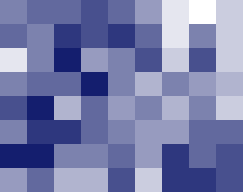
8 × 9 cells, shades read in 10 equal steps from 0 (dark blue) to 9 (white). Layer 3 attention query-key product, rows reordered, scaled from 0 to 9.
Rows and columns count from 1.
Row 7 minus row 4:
-4 -3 1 4 -1 -1 -3 -2 -4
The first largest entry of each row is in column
8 7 1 6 9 6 6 6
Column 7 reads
8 8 7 4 6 5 1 1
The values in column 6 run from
2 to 7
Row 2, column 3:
1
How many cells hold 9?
1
